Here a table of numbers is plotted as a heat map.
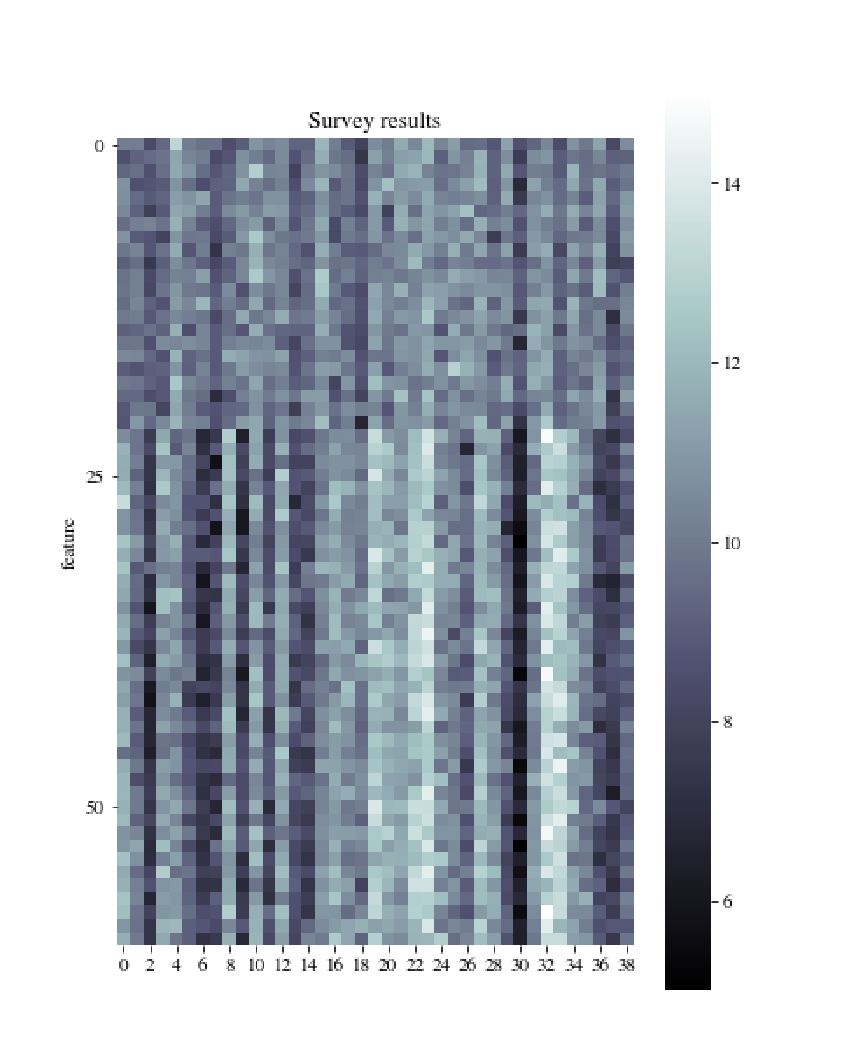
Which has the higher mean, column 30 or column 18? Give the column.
18
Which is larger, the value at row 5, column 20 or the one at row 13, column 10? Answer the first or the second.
the second
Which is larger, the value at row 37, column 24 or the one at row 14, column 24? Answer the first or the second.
the first
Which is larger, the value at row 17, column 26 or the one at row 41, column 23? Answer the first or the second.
the second
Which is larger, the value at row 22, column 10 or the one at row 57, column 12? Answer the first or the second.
the first
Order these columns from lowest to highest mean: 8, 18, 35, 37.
37, 18, 35, 8
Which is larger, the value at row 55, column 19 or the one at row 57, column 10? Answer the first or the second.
the first
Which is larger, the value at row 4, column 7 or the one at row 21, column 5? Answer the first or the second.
the second
